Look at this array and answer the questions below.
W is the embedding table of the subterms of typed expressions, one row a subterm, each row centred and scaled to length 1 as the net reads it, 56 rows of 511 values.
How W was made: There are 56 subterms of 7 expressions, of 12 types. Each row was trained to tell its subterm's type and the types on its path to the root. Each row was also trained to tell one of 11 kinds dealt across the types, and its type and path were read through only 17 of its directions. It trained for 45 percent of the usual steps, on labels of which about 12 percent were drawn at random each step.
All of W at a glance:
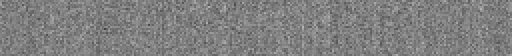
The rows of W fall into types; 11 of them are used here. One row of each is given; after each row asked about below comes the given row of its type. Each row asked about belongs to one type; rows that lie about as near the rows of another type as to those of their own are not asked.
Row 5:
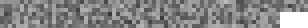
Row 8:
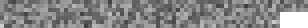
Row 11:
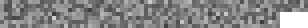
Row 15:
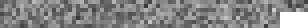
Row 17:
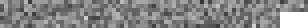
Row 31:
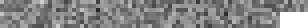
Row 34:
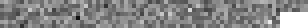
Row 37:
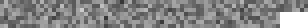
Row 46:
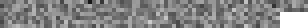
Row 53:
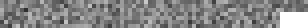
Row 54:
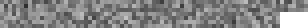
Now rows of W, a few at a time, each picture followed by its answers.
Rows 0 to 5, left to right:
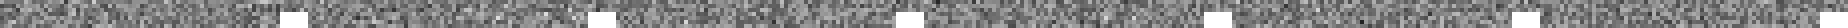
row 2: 31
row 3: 8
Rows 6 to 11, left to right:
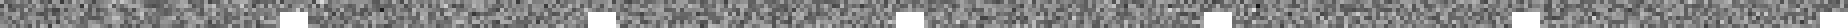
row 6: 31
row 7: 17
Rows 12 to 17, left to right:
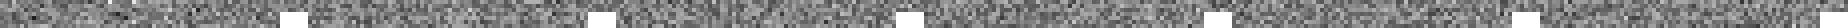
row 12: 46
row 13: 5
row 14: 11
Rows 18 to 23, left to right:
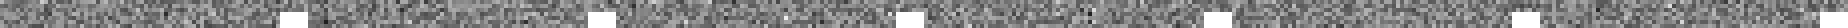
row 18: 31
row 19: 15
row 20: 15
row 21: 53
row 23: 5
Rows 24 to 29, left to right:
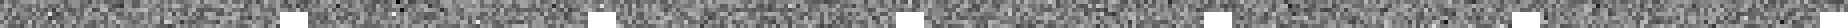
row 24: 15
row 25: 46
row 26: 54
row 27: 54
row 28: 46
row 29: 53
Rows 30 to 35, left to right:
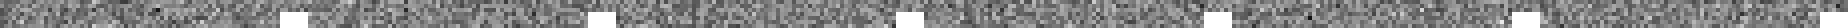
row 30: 46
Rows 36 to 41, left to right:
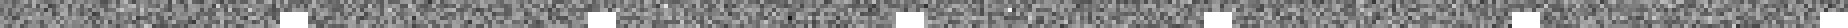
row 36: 15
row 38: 11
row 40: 11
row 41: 53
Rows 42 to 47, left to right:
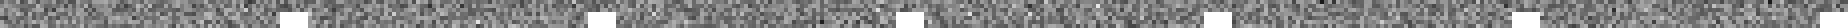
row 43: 11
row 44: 15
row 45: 53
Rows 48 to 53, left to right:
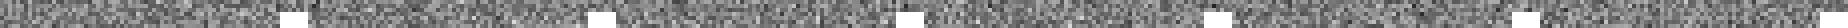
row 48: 54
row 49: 5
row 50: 54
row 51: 5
